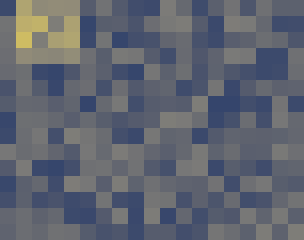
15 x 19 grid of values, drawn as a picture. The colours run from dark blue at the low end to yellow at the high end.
Roughest part: top left. Mirror symmetry: none. Average level on the scale: 40%. Ninth with the highest average: top left. Odd patch: higher, in the top left.
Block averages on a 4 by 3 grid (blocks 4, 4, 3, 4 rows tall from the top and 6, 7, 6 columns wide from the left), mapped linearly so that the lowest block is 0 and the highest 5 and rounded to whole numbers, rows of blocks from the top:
5 1 1 | 1 1 0 | 1 2 1 | 1 1 2
